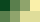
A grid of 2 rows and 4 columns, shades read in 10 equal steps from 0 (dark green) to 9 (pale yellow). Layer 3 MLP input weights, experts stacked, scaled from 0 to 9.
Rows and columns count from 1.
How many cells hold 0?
1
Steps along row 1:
up up up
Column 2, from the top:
3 5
